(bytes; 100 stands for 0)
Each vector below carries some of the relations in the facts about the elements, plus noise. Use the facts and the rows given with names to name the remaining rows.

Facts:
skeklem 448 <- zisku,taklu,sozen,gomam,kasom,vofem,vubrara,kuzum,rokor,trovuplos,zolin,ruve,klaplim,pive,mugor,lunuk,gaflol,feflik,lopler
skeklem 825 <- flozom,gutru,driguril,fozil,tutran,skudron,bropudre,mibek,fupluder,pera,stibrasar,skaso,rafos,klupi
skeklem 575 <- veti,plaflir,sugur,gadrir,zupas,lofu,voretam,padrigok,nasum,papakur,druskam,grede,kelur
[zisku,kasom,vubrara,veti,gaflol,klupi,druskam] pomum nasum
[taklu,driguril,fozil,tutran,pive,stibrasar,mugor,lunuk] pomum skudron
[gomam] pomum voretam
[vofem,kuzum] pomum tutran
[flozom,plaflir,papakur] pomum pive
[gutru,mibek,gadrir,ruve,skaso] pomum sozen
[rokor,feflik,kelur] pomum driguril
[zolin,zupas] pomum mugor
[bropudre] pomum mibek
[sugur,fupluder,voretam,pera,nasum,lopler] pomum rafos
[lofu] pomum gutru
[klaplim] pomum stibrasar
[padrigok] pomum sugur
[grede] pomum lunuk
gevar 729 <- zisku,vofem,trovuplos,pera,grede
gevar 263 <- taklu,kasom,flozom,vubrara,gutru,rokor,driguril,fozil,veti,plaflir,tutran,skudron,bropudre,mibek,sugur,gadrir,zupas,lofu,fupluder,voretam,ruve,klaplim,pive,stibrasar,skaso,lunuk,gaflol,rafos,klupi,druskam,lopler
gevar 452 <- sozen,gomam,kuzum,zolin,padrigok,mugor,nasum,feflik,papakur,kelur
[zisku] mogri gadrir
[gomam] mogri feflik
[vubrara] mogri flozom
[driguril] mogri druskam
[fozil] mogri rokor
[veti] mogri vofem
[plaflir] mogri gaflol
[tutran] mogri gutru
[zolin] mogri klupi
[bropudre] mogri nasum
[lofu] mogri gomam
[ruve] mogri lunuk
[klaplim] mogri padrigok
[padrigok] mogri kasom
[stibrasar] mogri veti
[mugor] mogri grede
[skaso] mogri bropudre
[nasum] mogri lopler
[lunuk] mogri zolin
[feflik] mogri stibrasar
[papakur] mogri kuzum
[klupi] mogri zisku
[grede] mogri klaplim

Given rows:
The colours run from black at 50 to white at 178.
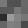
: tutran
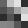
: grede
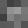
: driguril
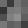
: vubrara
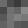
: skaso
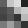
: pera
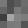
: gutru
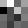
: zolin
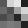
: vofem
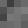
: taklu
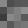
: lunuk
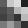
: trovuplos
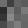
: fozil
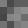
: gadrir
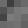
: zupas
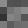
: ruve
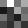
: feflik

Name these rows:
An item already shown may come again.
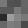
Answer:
tutran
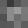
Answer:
druskam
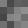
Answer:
gadrir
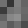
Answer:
flozom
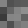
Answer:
klupi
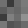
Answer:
kasom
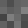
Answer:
veti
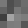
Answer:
gutru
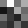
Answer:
gomam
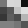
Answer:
zisku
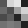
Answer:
vofem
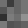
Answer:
klaplim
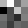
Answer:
zolin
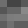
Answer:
lopler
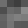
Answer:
bropudre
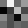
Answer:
kuzum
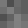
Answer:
gaflol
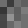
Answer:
rokor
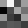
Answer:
nasum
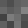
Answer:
stibrasar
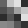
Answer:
grede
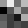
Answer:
mugor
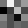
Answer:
kuzum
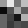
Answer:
padrigok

